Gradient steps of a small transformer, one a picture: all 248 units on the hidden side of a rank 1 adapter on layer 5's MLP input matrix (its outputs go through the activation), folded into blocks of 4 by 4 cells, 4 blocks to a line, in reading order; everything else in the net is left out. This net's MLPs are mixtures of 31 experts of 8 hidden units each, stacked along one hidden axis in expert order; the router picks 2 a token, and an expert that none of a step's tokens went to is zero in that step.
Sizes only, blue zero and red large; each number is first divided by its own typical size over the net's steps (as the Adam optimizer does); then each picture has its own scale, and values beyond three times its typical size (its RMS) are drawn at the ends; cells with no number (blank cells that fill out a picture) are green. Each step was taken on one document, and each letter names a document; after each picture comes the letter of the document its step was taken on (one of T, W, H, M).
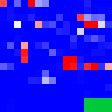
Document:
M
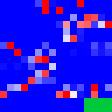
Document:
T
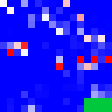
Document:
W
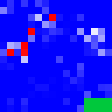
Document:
W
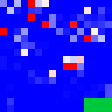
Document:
M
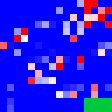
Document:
T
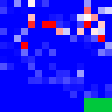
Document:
M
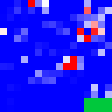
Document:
M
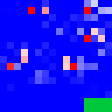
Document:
M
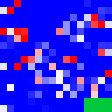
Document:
T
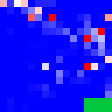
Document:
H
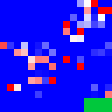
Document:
T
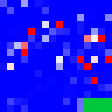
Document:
W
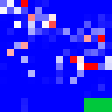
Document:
H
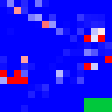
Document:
H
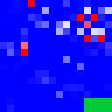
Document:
M
